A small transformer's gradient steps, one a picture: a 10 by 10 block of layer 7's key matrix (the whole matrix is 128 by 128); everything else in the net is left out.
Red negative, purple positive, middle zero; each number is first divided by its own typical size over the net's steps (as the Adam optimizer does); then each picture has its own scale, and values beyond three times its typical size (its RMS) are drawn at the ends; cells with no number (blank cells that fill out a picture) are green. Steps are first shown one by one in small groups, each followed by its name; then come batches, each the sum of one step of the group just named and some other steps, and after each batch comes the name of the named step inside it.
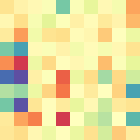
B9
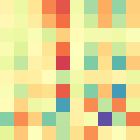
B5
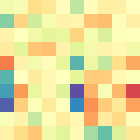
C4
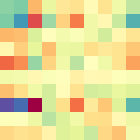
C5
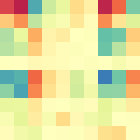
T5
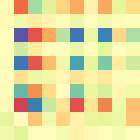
B5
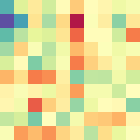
C5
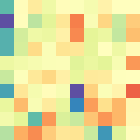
C4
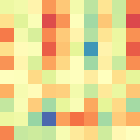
B5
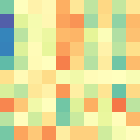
B5
